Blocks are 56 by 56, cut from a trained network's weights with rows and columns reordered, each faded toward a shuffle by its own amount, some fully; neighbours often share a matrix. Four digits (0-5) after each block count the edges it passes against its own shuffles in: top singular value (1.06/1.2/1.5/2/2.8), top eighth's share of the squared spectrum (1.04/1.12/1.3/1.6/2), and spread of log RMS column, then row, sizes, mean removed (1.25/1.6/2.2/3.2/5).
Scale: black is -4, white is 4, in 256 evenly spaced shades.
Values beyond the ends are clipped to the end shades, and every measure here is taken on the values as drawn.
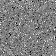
0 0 0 0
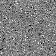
0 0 0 0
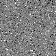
0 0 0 0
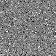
2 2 0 1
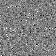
2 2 0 1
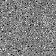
2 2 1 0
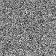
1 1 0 0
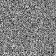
2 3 1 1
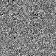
2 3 1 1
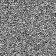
0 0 0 0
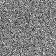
0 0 0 0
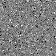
1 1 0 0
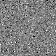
2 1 0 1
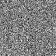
2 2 0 1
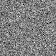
0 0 0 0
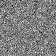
0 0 0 0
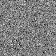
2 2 0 1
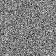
1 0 0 0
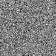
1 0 0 0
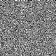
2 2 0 1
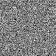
2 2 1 1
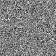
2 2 1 0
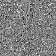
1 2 0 0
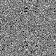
2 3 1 1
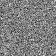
0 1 0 0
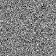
2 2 1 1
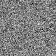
0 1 0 0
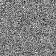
2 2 0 0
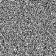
2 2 0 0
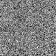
2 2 0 1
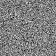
1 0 0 0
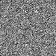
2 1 0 0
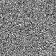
2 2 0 0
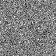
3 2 0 1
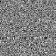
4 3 1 2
